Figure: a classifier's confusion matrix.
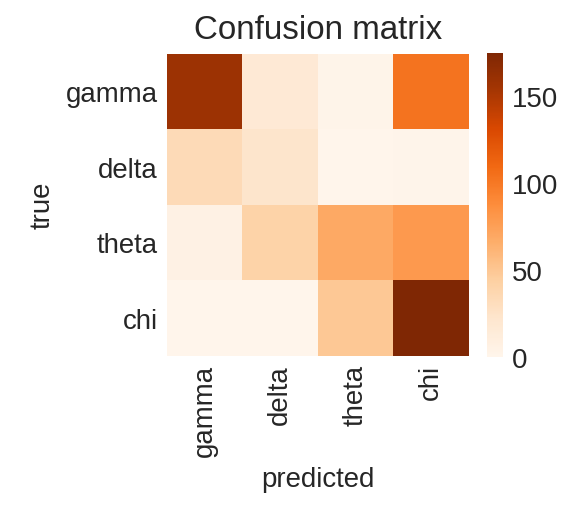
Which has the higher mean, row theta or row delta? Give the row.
theta
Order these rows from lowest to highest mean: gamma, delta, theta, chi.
delta, theta, chi, gamma
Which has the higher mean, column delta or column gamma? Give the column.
gamma
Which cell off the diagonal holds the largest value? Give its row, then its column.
gamma, chi
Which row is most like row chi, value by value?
theta
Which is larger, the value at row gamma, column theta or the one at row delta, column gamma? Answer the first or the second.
the second
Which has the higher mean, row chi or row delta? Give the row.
chi
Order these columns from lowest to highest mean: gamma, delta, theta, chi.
delta, theta, gamma, chi
